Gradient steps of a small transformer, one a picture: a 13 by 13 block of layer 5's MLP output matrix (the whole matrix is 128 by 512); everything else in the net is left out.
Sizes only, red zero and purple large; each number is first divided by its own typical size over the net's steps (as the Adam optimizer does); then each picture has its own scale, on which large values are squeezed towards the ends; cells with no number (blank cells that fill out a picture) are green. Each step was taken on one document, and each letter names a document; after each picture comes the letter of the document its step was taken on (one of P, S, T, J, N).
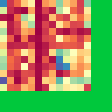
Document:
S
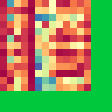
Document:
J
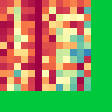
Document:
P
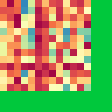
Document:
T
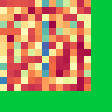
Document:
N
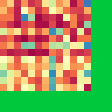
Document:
T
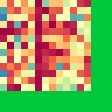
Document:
N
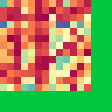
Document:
T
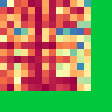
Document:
P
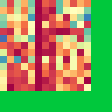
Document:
N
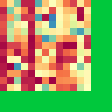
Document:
J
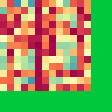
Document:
N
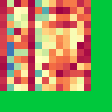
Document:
J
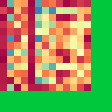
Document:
J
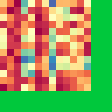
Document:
T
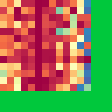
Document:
P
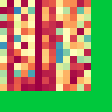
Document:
N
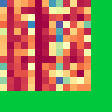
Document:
S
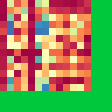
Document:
J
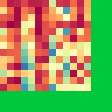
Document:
T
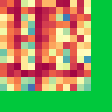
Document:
T
